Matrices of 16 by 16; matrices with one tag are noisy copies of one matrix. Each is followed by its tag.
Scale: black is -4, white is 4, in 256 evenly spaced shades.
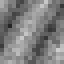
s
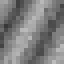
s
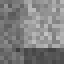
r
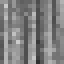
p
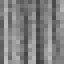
p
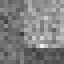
r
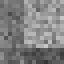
r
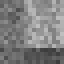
r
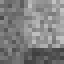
r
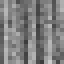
p
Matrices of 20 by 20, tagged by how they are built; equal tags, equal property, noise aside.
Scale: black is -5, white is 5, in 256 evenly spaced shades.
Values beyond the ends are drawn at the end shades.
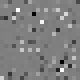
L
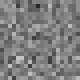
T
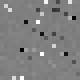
L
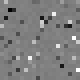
L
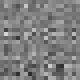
T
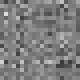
T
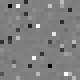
L
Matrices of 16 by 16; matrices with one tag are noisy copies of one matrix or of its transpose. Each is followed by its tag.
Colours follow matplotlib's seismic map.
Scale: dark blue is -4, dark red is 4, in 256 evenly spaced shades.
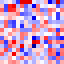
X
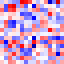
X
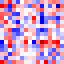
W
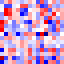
X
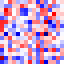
X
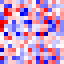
X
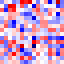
X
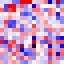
X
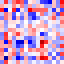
W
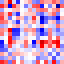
W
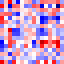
W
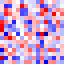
X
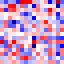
X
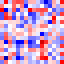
W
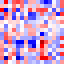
W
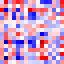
W
